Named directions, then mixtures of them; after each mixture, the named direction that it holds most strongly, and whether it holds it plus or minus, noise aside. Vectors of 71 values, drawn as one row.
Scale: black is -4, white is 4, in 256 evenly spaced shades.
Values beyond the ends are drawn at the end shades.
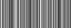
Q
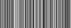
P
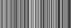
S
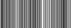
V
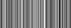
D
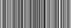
D, minus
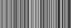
S, plus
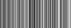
S, minus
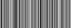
Q, minus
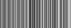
S, minus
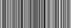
D, minus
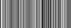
V, minus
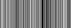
V, minus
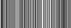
V, plus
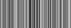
S, minus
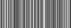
P, minus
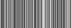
P, minus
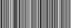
Q, minus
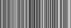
S, minus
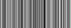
D, minus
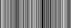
V, minus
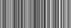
D, minus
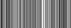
V, plus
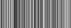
P, minus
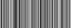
Q, minus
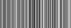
S, minus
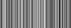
D, plus
